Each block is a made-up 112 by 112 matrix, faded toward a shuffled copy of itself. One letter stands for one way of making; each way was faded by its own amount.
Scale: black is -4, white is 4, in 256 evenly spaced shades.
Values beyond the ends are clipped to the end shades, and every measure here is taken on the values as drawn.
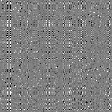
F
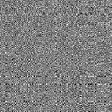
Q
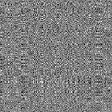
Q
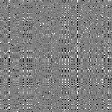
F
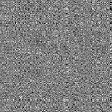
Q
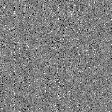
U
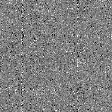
U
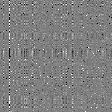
F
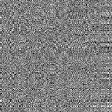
Q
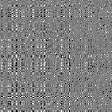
F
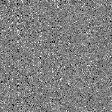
U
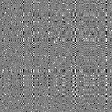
F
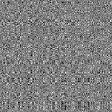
Q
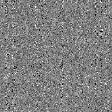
U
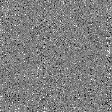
U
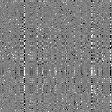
F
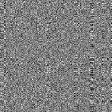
Q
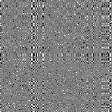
F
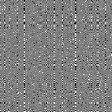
F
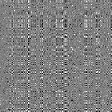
F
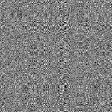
Q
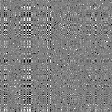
F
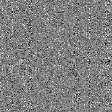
U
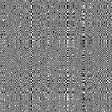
F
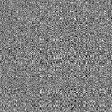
Q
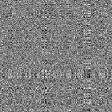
Q
